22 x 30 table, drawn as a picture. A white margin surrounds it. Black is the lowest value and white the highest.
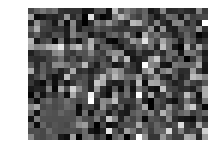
No seam splits the table. No overall slope runs across the table. Overall the values sit about 30% of the way up the scale. The grain is fine, like static. An odd patch, calmer than its surroundings, sits in the bottom left. The bottom left is the calmest part.
